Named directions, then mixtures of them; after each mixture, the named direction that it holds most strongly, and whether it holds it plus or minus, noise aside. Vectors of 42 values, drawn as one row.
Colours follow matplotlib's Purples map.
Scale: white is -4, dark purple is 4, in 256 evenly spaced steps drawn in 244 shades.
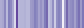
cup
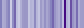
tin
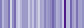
tin, plus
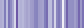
cup, plus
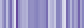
cup, plus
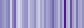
tin, plus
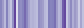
cup, minus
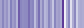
tin, minus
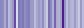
cup, minus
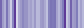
tin, plus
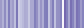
cup, plus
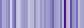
tin, plus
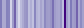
tin, plus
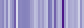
cup, minus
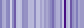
tin, plus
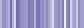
tin, minus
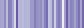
cup, plus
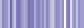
tin, minus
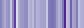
tin, plus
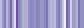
tin, minus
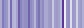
tin, minus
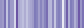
cup, plus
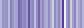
tin, minus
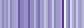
tin, minus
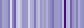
tin, plus
